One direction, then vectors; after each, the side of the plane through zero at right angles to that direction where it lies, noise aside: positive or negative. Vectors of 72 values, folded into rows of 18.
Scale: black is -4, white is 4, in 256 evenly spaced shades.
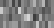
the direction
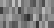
negative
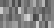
positive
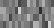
positive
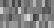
positive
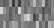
positive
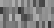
negative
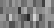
negative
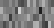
positive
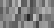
negative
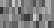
negative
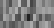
negative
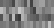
positive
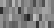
negative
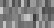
positive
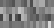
positive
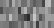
negative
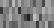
negative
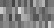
positive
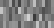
positive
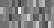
positive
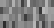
negative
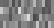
positive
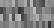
negative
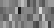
negative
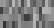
negative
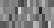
positive
